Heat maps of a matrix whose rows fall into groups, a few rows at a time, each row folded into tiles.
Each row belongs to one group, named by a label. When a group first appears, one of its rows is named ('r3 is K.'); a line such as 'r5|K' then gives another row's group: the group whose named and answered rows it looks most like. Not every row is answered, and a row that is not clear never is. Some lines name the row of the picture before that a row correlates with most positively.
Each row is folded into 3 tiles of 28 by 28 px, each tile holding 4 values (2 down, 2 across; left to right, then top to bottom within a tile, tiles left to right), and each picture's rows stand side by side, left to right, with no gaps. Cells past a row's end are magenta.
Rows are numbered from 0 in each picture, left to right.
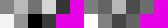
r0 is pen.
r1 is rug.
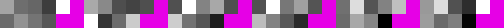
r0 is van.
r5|van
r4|van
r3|pen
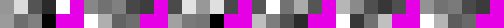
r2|pen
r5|rug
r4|rug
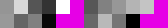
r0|van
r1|van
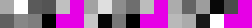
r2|rug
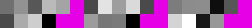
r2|rug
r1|pen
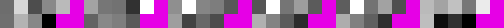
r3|pen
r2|pen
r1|van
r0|van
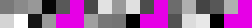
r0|rug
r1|pen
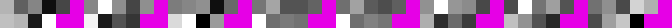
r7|van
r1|pen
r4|rug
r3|rug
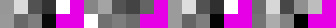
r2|van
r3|van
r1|rug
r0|van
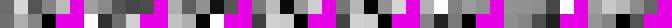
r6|van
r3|van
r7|pen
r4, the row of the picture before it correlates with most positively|3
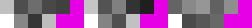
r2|rug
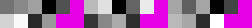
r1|van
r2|rug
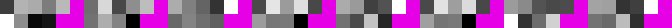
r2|van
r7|van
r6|rug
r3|pen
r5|pen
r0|pen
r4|van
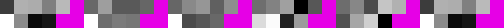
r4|van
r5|pen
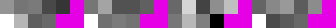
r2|van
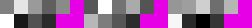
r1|pen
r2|pen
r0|pen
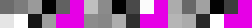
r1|van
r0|rug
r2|rug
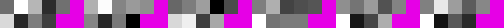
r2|rug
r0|pen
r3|rug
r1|pen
